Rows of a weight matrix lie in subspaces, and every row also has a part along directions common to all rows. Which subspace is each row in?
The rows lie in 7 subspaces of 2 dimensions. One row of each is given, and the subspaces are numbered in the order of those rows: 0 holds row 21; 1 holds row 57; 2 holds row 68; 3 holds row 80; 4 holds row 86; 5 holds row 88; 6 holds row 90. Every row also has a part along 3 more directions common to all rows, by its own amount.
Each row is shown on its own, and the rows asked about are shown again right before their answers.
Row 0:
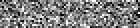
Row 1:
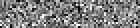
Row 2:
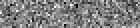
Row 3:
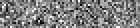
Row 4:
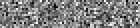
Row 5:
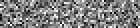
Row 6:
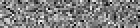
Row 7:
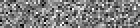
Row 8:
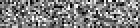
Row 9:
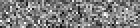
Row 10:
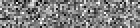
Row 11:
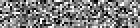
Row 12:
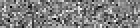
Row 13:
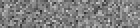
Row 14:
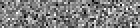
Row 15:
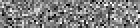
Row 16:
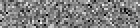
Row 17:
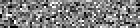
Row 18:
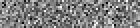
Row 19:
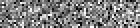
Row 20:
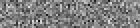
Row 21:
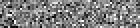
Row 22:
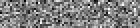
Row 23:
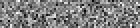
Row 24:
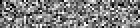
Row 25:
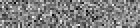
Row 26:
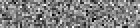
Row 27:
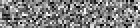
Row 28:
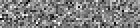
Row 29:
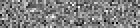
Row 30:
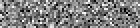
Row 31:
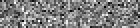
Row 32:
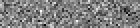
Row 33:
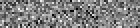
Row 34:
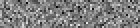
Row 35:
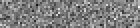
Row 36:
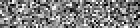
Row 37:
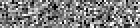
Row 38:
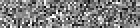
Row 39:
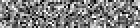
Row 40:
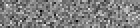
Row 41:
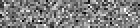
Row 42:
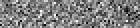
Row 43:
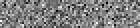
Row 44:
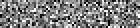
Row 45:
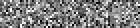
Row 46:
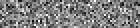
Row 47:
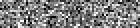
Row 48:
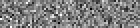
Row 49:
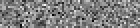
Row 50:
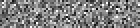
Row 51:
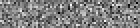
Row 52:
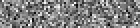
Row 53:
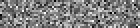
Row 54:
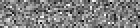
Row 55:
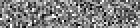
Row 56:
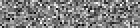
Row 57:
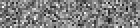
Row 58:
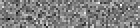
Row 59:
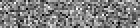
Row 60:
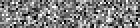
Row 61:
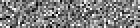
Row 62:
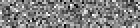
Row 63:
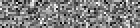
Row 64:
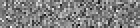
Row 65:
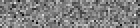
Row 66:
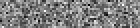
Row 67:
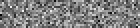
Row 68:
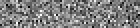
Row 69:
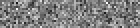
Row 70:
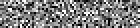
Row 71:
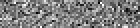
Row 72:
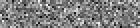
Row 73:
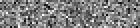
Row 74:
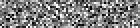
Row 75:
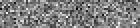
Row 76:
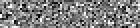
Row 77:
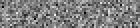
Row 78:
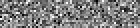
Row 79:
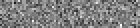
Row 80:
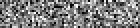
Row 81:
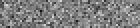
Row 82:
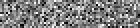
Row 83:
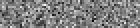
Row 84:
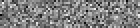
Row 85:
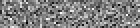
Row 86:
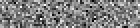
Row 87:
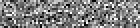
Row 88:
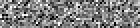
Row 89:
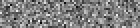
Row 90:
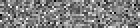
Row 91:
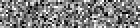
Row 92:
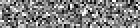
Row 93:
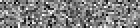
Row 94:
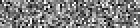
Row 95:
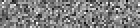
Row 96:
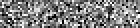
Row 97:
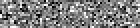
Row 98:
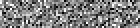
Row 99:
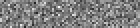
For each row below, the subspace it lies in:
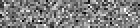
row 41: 2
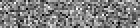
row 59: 4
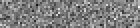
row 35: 3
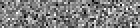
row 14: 1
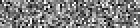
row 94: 3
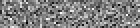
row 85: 0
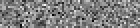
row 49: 4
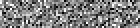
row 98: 0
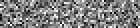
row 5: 6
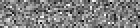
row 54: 0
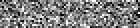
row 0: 4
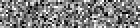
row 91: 3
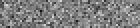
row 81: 2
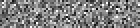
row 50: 6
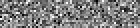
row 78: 5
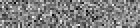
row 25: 4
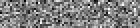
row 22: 5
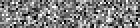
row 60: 1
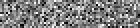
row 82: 6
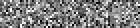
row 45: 1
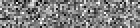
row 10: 1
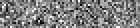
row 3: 4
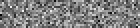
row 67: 6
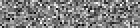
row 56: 1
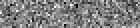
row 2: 3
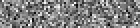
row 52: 3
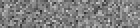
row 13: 2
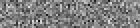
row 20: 2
